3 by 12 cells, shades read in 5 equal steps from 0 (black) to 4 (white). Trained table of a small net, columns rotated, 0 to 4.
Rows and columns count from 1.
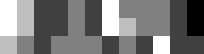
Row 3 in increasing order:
1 1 1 1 1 2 2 2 2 2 3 4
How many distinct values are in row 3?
4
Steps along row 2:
down down same up down up down down same down down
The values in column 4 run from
1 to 2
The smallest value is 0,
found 2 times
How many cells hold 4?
5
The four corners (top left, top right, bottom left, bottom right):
4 0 3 1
